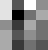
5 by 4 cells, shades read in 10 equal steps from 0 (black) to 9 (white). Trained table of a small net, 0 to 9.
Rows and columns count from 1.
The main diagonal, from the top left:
8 0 6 4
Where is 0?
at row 2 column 2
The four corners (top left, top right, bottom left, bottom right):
8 5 6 3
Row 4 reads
6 3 5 4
